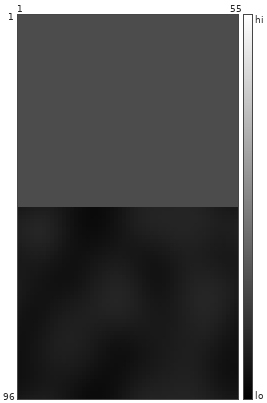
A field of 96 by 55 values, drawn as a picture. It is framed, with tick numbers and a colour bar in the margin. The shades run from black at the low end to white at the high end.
The table splits into 2 rows of 1 panel. Panel 1,1: low, flat. Panel 2,1: very low, smooth, faint in contrast.
